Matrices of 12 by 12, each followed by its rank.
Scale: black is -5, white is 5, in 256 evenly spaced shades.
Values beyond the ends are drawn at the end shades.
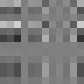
one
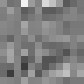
two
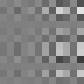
one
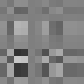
one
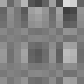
one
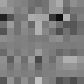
two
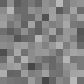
full rank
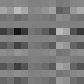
one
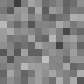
full rank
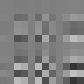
one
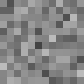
full rank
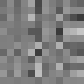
two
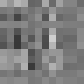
two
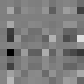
two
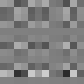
one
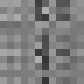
two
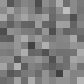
full rank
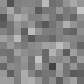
full rank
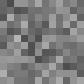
full rank
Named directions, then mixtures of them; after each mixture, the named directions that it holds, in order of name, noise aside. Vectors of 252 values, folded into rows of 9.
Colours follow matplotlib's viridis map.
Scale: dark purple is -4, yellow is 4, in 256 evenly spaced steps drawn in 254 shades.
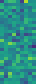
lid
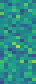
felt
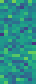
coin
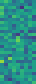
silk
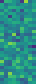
coin, lid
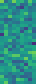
coin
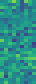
coin, lid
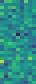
lid, silk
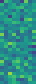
coin, lid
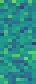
coin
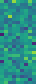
coin, silk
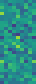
felt, silk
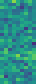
coin, lid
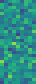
felt, lid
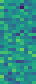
coin, silk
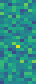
felt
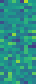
lid, silk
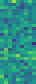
coin, lid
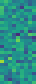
silk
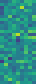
silk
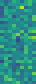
silk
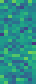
coin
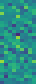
felt, silk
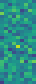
felt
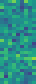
coin, lid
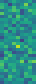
felt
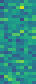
coin, silk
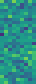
coin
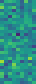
lid, silk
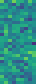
coin
